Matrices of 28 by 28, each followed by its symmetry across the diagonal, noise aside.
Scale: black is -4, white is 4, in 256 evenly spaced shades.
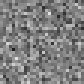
antisymmetric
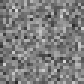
neither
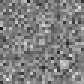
symmetric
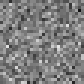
neither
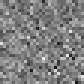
antisymmetric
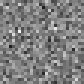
neither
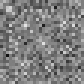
symmetric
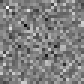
symmetric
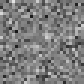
symmetric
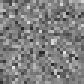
antisymmetric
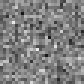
antisymmetric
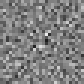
antisymmetric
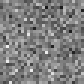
antisymmetric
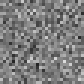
neither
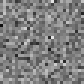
neither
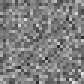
symmetric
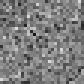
symmetric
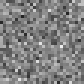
neither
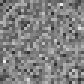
symmetric
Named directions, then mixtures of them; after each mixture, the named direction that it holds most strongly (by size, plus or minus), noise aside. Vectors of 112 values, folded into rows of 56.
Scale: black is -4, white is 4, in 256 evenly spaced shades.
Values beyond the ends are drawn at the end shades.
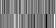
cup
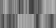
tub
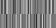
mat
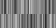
mat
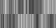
tub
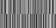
mat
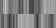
tub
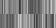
tub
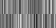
mat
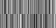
mat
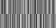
mat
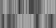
tub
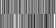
cup
